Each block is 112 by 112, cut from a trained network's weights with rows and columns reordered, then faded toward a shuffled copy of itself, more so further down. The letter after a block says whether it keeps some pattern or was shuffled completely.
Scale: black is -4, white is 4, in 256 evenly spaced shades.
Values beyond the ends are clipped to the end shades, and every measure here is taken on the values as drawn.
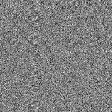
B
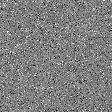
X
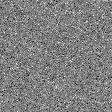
X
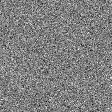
X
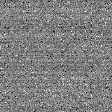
B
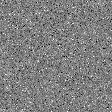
X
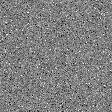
X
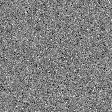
X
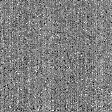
B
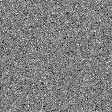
X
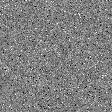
X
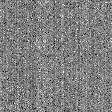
B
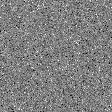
X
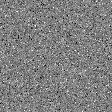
X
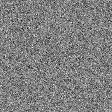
X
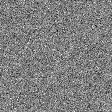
X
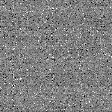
B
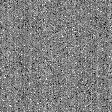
B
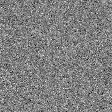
B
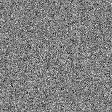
B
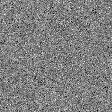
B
